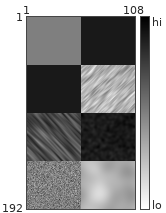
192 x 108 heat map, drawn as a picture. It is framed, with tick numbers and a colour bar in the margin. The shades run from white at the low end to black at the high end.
The table splits into 4 rows of 2 panels. Panel 1,1: middling, flat. Panel 1,2: very high, flat. Panel 2,1: very high, flat. Panel 2,2: low, slanting up to the right. Panel 3,1: high, slanting down to the right. Panel 3,2: very high, blotchy, faint in contrast. Panel 4,1: middling, fine-grained. Panel 4,2: low, smooth.
